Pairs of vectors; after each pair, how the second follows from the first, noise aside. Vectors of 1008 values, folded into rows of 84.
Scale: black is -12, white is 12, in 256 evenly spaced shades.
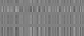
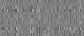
sign-scrambled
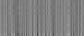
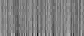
scaled up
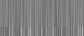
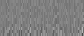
sign-scrambled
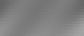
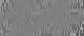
sign-scrambled
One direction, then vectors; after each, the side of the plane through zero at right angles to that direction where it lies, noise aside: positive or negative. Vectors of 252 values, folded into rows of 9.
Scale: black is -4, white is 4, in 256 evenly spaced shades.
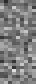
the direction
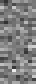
positive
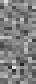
negative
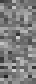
positive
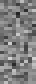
positive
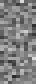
positive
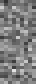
positive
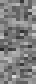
negative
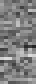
positive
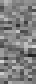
negative
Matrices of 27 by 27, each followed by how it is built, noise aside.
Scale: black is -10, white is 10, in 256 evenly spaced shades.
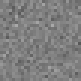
noise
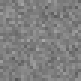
noise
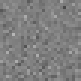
noise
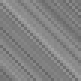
Toeplitz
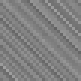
Toeplitz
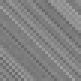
Toeplitz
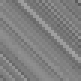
Toeplitz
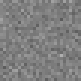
noise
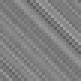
Toeplitz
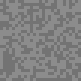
noise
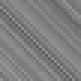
Toeplitz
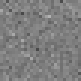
noise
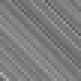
Toeplitz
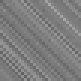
Toeplitz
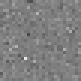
noise
